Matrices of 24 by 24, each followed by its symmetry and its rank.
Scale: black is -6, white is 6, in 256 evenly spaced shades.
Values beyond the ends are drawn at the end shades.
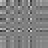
symmetric, rank one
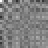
symmetric, rank two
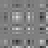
symmetric, rank one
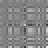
symmetric, rank two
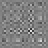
symmetric, rank two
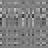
neither, rank two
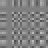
symmetric, rank one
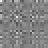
symmetric, rank two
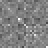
symmetric, rank five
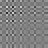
symmetric, rank one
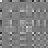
symmetric, rank two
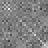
symmetric, rank five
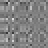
neither, rank two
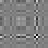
symmetric, rank one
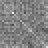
symmetric, rank five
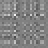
symmetric, rank two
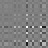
symmetric, rank one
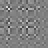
symmetric, rank two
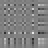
symmetric, rank one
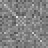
symmetric, rank five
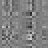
neither, rank two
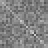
symmetric, rank five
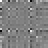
symmetric, rank two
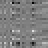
neither, rank two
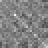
symmetric, rank five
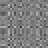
neither, rank two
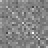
symmetric, rank five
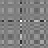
symmetric, rank one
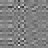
neither, rank two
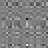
neither, rank two
